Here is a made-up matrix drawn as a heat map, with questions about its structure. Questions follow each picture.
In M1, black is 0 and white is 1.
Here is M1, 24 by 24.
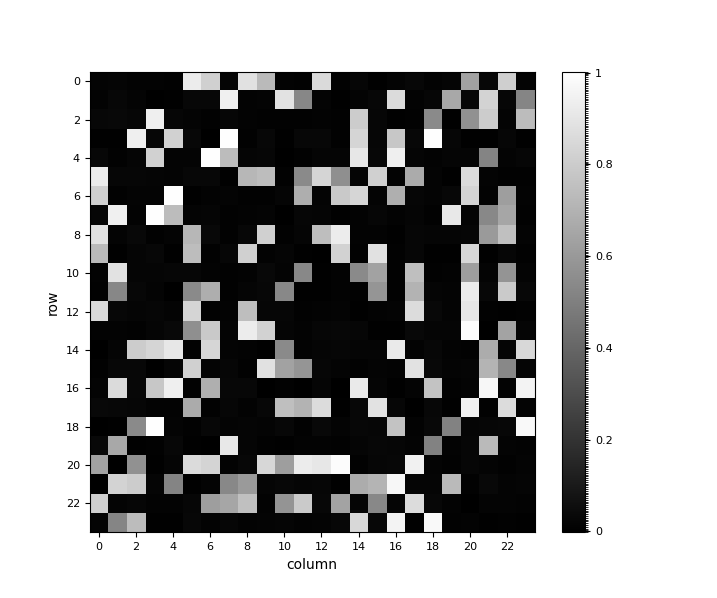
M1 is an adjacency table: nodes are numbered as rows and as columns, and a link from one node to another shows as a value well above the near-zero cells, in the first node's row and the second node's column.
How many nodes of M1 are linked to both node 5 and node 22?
6
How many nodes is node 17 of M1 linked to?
7
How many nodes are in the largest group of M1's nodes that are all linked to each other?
5
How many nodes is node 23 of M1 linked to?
5
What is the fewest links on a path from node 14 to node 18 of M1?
2
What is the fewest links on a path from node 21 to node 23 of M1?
2
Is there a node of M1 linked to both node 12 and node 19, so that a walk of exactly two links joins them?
no
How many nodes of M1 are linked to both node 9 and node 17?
3
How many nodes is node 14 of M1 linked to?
8
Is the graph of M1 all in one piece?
yes
